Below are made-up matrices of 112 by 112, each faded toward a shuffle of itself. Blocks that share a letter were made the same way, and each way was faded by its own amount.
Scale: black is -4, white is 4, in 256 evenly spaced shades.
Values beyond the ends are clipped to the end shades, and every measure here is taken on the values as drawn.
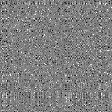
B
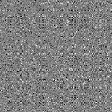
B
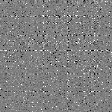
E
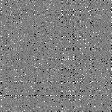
E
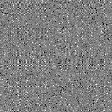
B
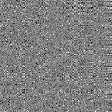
B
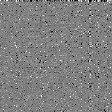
E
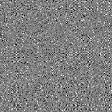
B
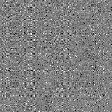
B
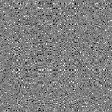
B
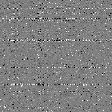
E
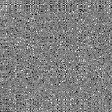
B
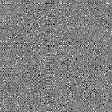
B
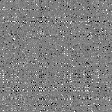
E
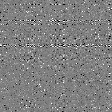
E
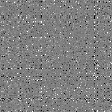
E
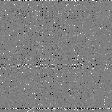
E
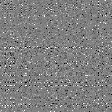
E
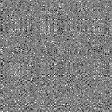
B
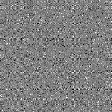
B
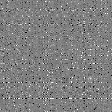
E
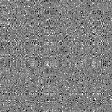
B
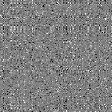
B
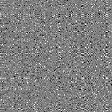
B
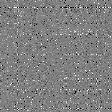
E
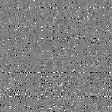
E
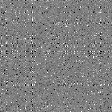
E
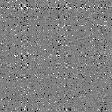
E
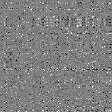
E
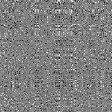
B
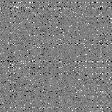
E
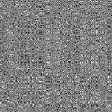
B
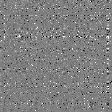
E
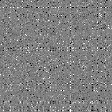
E
